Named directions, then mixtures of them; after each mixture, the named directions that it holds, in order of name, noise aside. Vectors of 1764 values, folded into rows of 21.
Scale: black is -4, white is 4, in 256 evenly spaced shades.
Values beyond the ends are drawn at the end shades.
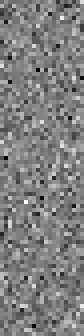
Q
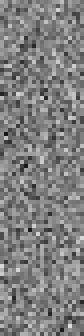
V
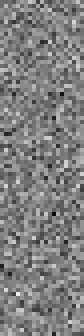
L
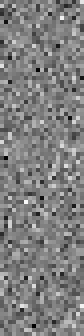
Q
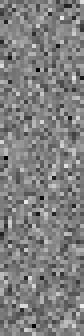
Q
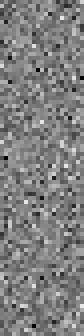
Q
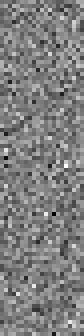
L, Q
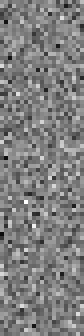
Q, V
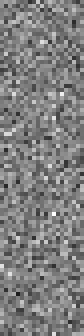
L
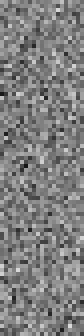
V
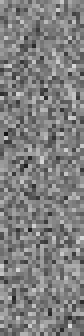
V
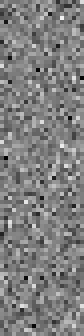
Q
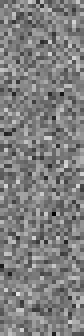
L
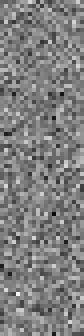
L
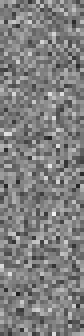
L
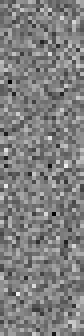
L, Q
